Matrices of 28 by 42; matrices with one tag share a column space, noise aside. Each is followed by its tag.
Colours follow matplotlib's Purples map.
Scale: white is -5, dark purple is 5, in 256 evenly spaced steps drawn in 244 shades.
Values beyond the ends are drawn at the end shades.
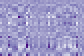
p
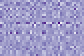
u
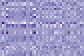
u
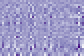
p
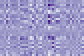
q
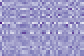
u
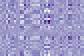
q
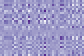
q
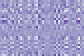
q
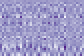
p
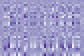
p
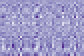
p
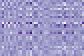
u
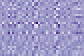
u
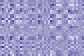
q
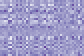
q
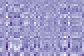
p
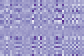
q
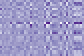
u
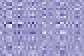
u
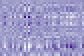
p
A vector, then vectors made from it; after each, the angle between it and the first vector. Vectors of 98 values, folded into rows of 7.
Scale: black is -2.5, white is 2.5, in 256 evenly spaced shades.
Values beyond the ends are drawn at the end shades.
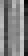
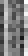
nearly opposite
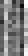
nearly opposite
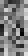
partly opposed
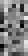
partly opposed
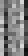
nearly parallel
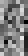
partly aligned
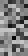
orthogonal
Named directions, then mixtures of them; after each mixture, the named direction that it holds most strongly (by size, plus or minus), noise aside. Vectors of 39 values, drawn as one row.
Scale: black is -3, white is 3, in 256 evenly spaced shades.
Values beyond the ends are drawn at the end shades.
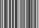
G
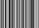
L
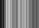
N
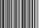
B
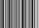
B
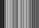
N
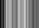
N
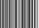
B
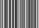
G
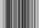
N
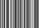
L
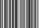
G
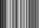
N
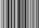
G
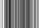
N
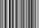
G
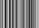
G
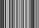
L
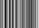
G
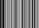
B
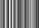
G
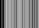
N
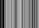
N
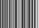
B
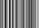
G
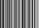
B
